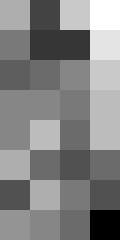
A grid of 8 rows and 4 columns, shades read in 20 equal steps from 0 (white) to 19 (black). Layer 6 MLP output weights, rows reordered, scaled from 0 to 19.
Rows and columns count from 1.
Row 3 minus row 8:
4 2 -2 -15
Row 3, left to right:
12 11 9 4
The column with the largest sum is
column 3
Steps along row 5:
down up down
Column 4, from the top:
0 2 4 5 5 11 13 19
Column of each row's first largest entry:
2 2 1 3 3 3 1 4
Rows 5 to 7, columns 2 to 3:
5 11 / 11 13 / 6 10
